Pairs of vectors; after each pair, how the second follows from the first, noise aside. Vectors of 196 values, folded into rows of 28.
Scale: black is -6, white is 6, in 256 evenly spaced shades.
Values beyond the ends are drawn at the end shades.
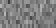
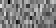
scaled up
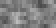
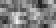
scaled up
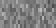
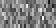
scaled up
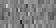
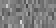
sign-scrambled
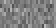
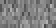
sign-scrambled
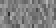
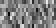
scaled up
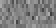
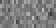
sign-scrambled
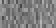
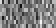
scaled up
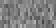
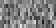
scaled up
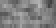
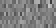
sign-scrambled
